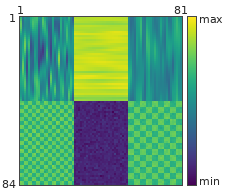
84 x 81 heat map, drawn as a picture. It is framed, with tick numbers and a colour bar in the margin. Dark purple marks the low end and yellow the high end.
The table splits into 2 rows of 3 panels. Panel 1,1: middling, streaked downward, strong in contrast. Panel 1,2: very high, streaked across, faint in contrast. Panel 1,3: middling, streaked downward. Panel 2,1: high, checkered. Panel 2,2: very low, fine-grained, faint in contrast. Panel 2,3: high, checkered.
